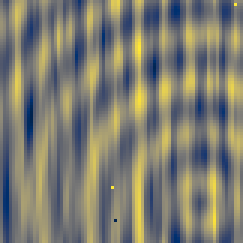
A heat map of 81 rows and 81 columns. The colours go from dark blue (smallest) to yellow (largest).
Lone odd cells: 3, 2 higher and 1 lower than their neighbours. Stripes: upright, repeating 10 times. Calmest part: bottom left. Rings: centred on the bottom right. Grain: streaks running down.
